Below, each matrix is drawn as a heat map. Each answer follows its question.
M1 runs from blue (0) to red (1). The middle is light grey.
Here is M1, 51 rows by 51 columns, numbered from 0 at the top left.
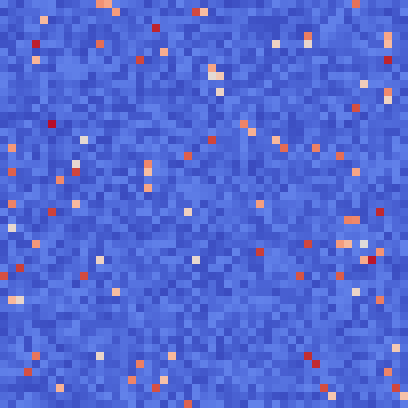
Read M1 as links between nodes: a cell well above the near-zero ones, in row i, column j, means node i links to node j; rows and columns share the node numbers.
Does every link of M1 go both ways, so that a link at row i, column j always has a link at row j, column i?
no
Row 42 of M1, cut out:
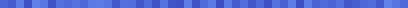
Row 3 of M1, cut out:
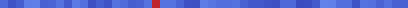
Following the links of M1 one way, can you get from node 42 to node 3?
no
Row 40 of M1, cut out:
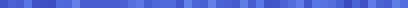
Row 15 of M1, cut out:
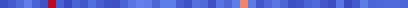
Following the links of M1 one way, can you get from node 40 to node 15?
no
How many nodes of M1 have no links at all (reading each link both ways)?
1
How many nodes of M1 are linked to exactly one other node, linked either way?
7
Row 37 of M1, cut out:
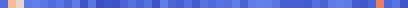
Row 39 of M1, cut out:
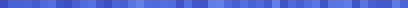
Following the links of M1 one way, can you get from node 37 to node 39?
yes
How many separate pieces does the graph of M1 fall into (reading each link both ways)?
2
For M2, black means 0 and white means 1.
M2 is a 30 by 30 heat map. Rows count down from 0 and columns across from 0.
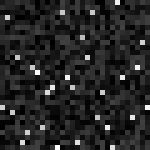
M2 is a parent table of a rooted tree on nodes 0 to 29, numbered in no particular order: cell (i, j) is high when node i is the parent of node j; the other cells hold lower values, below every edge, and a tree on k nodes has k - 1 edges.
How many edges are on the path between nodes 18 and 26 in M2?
7
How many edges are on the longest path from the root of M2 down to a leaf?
7
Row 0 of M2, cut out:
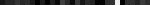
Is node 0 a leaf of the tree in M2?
no
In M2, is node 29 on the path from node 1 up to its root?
yes
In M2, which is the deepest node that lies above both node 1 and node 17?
11
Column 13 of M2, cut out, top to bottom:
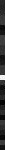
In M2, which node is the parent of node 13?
15
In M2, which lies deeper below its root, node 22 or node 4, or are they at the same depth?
the same depth
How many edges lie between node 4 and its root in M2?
3
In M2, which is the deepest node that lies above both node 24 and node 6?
15
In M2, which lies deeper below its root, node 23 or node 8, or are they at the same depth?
node 23
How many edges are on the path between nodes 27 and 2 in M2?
9
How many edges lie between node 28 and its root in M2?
2
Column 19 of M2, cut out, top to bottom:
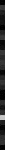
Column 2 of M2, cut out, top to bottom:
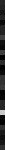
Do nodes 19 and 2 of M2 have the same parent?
no
